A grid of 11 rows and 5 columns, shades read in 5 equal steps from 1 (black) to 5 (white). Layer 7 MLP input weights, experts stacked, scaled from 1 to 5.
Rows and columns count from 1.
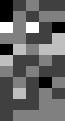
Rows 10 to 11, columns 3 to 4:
2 3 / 3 3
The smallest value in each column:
1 2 2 1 1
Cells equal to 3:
20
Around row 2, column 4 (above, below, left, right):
2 2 2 3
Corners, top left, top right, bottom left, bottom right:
1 2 2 3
